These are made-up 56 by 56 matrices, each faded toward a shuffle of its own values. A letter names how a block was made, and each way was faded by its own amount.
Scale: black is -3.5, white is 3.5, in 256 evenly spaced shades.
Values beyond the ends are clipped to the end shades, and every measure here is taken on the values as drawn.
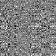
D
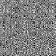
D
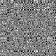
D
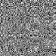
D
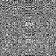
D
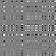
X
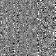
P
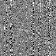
P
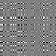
X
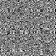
D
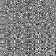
D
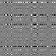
X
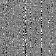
P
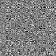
D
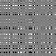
X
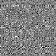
D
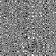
D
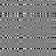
X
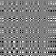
X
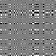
X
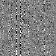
P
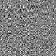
D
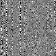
P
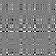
X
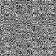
D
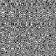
D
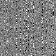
P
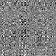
D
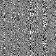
P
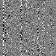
P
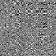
D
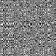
D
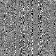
P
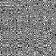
D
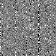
P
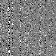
P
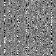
P
